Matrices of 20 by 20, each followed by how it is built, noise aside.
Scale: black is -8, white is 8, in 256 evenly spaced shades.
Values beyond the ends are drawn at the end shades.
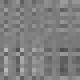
low rank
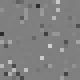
sparse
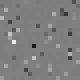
sparse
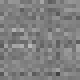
low rank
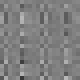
low rank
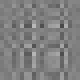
low rank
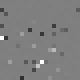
sparse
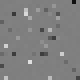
sparse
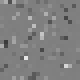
sparse
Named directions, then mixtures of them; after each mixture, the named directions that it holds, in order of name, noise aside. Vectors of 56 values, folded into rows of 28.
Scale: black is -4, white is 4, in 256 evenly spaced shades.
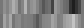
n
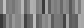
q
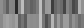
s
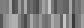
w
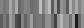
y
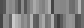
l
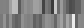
n, w, y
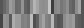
l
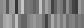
s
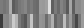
l, w, y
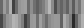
q, w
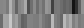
n, s, w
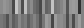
l, s, w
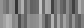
s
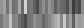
l, n, w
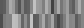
l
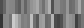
l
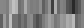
n, y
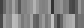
l, n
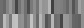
l, s, w
